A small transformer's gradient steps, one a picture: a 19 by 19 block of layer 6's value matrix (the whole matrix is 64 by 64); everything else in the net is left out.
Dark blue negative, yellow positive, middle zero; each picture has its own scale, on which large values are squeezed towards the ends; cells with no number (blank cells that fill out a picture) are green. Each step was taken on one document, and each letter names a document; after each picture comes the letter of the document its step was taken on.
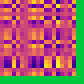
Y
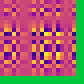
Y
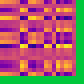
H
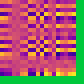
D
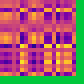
H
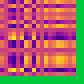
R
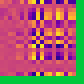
D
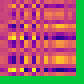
R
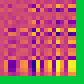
D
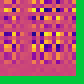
Y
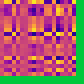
Y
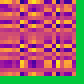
H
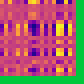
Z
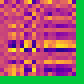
R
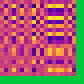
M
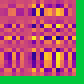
Y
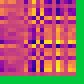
D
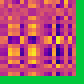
Z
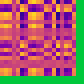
H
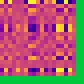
Z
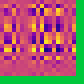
Y
